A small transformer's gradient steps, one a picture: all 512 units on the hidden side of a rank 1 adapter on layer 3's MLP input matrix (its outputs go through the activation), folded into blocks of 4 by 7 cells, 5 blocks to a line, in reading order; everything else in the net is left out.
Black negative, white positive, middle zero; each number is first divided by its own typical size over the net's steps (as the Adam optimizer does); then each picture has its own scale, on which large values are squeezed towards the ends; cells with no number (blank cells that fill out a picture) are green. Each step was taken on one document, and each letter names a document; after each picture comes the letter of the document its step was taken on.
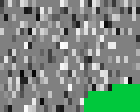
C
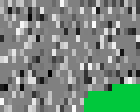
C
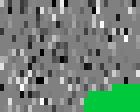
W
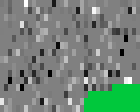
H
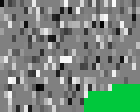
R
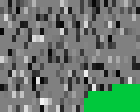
C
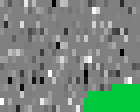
H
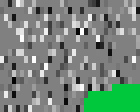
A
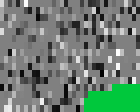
C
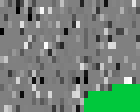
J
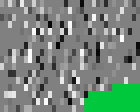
R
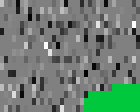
J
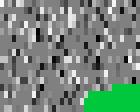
R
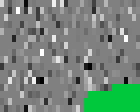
W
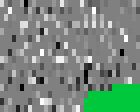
H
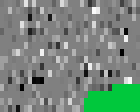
H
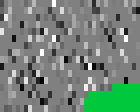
W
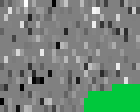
H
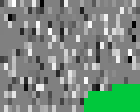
R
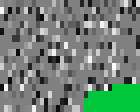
C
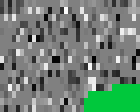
C
